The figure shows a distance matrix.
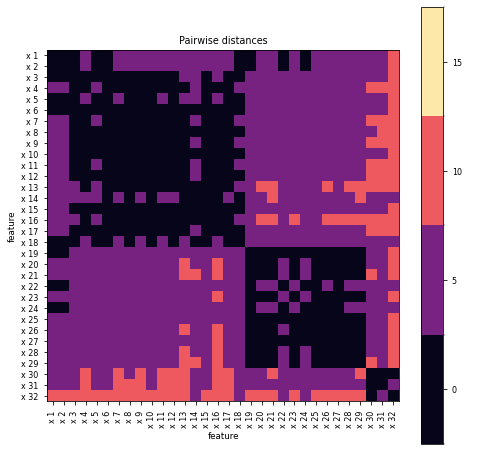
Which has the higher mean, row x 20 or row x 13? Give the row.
x 13
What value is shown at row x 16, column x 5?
5
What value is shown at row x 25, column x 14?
5
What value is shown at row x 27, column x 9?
5
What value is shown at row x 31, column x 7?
10
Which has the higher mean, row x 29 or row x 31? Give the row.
x 31
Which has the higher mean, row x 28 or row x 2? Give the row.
x 28
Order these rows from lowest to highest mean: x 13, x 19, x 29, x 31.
x 19, x 13, x 29, x 31
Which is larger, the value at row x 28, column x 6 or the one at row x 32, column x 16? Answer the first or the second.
the second
